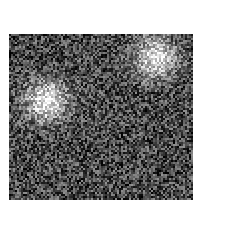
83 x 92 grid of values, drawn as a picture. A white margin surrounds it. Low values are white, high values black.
Odd rows or columns: none. Dips: two. Mirror symmetry: none.
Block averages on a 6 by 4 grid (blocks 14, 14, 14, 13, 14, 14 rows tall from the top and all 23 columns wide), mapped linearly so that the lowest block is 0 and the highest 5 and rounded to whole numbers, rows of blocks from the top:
5531 | 3442 | 0355 | 4455 | 5555 | 5555
